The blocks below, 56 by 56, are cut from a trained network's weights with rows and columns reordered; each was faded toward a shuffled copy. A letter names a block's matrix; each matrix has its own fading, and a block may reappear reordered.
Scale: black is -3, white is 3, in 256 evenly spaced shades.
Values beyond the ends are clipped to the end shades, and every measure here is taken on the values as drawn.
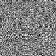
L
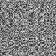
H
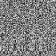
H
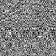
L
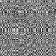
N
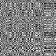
N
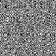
L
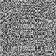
H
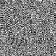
L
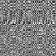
N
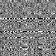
N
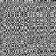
N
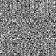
L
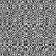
N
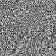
L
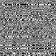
N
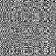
N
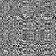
N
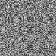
H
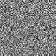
L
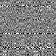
N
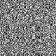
L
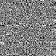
L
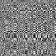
N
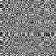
N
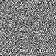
L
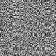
H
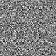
L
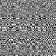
N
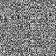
H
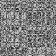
H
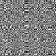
N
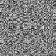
H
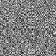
L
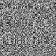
L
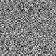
L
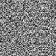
H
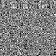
L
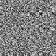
H
